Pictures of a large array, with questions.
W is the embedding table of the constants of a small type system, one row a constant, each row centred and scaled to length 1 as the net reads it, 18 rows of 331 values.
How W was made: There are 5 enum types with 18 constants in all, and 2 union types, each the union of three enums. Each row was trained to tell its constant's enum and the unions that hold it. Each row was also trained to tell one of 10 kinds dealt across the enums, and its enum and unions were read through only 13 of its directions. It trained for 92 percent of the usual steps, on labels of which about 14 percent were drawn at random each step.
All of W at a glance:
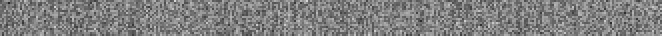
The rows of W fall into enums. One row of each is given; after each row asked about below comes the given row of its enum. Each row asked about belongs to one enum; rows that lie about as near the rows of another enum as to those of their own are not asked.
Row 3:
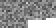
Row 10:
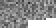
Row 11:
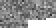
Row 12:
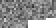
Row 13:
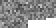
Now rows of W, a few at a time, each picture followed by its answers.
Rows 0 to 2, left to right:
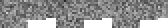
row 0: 10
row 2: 3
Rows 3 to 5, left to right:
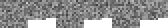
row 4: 3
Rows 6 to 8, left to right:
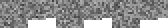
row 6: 12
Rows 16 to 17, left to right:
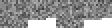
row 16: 11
